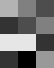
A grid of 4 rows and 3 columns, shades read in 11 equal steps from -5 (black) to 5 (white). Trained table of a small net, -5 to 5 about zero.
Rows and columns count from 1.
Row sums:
0 -5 5 -7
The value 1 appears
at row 4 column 3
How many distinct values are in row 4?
3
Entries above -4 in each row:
3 3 3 2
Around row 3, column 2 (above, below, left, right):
-2 -5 4 -3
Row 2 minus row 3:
-7 -6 3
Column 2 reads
0 -2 4 -5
